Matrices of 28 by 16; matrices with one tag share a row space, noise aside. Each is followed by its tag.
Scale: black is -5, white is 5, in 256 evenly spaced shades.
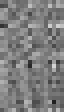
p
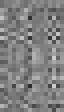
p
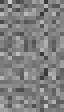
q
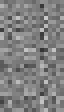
q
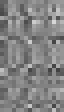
p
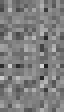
q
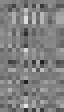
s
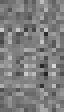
q
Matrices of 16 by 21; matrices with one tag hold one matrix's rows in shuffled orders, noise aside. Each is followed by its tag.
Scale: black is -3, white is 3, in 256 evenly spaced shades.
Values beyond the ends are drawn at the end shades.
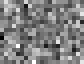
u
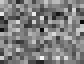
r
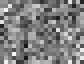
u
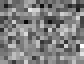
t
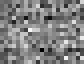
t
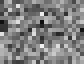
r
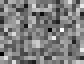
u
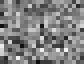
r
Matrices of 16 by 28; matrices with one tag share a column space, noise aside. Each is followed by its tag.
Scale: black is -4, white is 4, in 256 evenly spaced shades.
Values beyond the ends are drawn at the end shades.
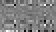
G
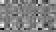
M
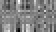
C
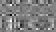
M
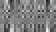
C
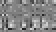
M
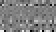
G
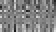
C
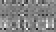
M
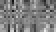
C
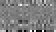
G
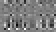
M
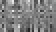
C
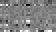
G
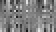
C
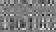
M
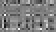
M
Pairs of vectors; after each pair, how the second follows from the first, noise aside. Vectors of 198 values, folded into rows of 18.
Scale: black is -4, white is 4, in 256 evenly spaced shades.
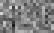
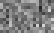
reversed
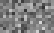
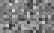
reversed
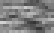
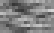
reversed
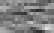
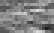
negated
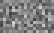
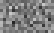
negated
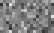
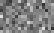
reversed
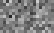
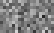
reversed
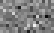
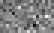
negated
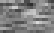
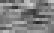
negated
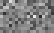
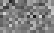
negated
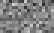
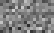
reversed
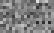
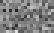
reversed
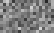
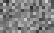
negated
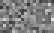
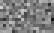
negated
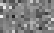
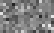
reversed
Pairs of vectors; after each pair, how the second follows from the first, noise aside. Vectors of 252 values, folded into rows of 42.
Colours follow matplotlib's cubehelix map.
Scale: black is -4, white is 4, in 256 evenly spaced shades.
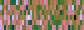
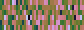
sign-scrambled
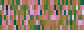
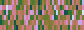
sign-scrambled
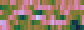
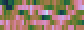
reversed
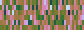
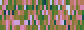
sign-scrambled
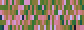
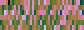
reversed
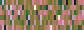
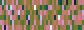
copied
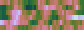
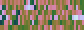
sign-scrambled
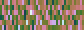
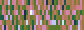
copied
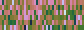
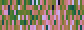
reversed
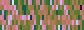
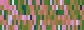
copied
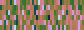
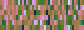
reversed
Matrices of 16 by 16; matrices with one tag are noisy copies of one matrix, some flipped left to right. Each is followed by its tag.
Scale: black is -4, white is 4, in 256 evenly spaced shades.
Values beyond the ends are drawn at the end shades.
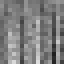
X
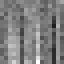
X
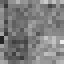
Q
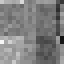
Q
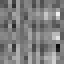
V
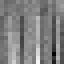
X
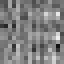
V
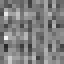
V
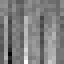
X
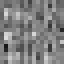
V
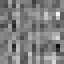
V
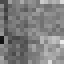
Q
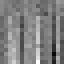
X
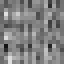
V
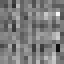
V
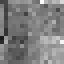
Q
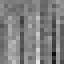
X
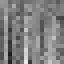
X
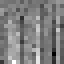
X
